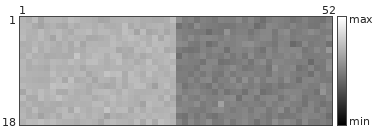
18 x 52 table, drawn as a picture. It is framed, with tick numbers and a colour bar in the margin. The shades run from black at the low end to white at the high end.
The table splits into one row of 2 panels. Panel 1,1: high, fine-grained, faint in contrast. Panel 1,2: middling, fine-grained, faint in contrast.
